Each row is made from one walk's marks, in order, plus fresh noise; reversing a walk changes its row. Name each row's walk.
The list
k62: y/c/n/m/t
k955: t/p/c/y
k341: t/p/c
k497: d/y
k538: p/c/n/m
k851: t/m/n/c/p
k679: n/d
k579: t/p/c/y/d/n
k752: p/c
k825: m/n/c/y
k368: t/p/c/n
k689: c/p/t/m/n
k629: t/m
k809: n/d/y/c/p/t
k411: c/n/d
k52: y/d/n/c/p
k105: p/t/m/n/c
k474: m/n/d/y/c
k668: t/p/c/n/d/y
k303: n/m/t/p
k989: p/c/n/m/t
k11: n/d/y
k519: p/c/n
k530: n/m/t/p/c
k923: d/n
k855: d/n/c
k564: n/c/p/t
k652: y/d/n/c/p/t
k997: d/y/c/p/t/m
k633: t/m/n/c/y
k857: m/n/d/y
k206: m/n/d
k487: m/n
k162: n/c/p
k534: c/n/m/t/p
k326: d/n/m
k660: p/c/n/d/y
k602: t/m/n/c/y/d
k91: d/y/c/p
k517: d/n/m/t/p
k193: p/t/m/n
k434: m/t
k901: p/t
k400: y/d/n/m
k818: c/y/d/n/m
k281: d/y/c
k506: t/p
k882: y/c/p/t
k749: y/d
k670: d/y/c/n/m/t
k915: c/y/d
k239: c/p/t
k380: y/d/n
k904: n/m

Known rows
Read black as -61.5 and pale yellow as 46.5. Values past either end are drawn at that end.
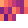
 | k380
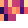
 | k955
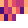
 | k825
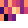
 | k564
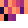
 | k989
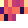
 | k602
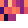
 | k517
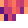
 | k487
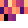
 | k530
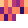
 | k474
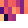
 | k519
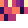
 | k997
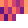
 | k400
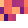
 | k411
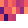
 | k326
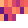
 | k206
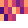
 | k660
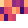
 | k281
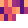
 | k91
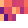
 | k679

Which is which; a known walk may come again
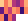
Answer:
k474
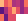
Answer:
k497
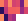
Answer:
k506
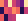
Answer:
k997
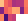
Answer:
k411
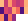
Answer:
k825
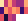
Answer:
k670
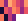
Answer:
k303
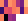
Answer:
k689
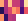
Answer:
k955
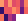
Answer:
k434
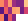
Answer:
k52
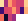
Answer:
k633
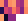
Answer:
k193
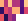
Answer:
k882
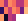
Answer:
k538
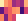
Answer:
k915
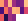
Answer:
k652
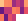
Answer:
k749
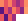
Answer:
k400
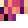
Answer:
k62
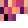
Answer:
k530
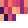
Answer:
k162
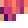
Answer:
k487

